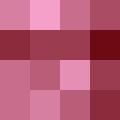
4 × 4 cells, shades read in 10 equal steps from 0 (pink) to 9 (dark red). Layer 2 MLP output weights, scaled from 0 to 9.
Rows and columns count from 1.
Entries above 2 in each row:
2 4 3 3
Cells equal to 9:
1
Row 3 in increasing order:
1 3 4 6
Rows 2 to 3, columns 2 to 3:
6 6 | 4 1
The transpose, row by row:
2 7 3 3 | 0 6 4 2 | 3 6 1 4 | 5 9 6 7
